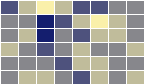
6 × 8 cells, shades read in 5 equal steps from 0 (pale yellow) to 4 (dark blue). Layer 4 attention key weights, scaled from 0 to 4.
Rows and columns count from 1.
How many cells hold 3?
8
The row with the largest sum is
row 3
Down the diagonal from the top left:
3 2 4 2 1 1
